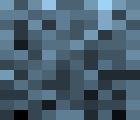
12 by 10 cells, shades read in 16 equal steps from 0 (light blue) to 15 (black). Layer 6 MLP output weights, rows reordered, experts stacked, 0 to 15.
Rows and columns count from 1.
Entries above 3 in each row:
8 9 9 10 10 10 10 10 10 10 10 10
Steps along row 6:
down up down up up up down same down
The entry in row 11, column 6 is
10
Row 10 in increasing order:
6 7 7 8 9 10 11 11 12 13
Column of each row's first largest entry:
2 9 2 2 2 7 7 8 4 7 4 2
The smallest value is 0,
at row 1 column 8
